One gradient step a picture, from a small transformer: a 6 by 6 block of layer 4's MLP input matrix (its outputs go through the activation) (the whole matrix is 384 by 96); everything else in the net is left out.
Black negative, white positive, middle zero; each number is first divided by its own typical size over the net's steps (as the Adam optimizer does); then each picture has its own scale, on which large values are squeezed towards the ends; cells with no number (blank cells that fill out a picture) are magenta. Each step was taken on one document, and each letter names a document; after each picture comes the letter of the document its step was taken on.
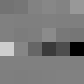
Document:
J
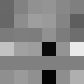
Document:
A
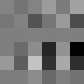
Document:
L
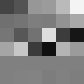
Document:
J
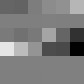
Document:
J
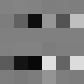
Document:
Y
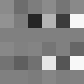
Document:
L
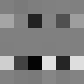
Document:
Y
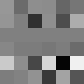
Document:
L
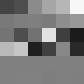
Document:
J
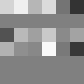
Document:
A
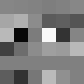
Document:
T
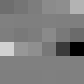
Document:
J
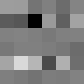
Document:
Y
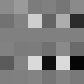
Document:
L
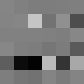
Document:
Y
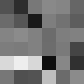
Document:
Y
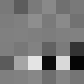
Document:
L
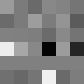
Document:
A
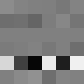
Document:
Y
